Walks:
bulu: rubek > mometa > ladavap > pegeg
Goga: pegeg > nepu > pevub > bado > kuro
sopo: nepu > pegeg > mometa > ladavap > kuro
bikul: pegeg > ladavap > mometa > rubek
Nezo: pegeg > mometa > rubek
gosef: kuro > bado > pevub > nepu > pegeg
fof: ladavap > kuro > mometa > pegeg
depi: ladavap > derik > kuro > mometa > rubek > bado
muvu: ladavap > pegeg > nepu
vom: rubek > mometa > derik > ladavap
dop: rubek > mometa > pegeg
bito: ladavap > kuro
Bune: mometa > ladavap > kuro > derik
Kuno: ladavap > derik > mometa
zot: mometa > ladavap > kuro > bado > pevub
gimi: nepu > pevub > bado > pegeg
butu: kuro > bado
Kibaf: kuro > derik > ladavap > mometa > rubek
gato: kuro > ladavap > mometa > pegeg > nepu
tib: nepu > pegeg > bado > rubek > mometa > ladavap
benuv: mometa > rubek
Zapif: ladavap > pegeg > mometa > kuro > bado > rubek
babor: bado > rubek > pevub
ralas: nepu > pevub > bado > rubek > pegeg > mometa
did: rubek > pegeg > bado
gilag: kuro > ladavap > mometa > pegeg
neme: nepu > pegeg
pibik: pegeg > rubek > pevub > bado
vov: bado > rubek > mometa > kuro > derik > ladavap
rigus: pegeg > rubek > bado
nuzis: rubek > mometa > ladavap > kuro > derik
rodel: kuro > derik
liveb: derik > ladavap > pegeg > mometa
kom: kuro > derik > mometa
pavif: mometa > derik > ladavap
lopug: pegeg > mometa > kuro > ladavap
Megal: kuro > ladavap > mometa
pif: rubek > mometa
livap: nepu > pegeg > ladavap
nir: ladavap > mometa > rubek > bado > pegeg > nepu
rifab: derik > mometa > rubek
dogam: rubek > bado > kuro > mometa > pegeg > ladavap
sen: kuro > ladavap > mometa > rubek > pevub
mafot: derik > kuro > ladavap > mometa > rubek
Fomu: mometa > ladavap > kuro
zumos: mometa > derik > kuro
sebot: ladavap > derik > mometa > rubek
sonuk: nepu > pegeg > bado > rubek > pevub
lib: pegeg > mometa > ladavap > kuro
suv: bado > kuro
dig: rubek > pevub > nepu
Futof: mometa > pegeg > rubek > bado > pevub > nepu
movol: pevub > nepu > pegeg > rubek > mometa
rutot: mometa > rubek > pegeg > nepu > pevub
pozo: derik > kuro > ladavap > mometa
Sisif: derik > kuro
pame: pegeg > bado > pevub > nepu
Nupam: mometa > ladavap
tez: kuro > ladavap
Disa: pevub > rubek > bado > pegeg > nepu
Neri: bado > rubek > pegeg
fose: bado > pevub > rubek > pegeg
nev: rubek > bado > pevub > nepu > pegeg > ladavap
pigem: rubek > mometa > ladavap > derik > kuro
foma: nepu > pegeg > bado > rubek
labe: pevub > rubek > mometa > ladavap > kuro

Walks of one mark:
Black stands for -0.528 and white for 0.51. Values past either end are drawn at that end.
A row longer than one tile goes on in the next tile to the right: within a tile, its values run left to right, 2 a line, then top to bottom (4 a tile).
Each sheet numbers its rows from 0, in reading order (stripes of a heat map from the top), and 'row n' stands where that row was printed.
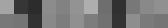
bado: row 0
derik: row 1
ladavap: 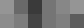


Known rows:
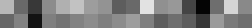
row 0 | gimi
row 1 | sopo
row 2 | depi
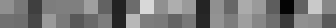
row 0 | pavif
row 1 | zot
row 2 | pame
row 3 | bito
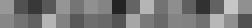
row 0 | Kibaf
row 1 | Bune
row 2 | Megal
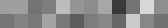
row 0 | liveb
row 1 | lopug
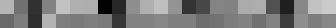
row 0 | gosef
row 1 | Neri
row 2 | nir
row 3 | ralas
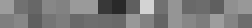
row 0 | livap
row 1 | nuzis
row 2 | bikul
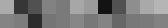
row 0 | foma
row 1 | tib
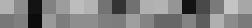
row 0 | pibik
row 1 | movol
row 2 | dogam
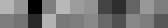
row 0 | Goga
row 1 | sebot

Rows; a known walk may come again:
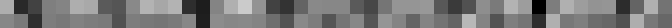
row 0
foma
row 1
neme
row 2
fose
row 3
sebot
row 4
Nupam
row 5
Kibaf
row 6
Goga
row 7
Bune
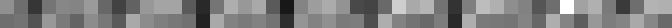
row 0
pavif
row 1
Nezo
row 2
butu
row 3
rigus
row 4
Zapif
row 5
gosef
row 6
fof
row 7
movol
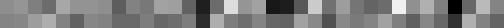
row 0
gato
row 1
muvu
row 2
zot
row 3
pigem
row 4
sopo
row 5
Sisif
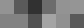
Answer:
tez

